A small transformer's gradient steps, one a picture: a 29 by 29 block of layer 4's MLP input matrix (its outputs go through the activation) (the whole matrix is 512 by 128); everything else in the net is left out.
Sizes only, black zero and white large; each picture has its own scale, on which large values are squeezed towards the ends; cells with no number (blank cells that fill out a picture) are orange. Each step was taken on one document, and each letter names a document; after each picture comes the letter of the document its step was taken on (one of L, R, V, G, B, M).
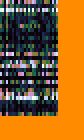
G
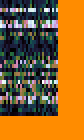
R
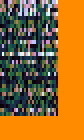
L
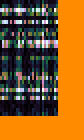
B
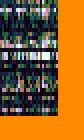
B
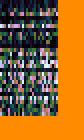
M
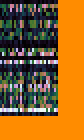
M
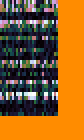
G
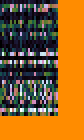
M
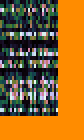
M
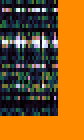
B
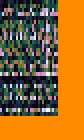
L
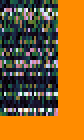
L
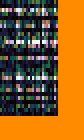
B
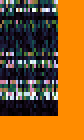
G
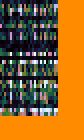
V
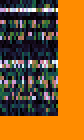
R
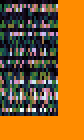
M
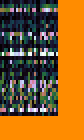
M
